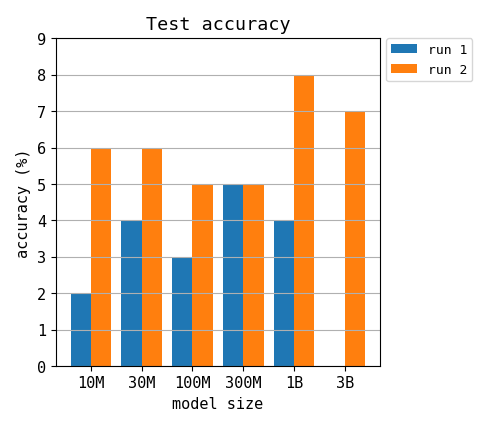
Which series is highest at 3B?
run 2
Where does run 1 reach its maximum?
300M
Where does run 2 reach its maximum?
1B
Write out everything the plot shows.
Title: Test accuracy
x-axis: model size, ticks 10M 30M 100M 300M 1B 3B
y-axis: accuracy (%), ticks 0 1 2 3 4 5 6 7 8 9
Legend: run 1, run 2
Values:
run 1: 2 4 3 5 4 0
run 2: 6 6 5 5 8 7
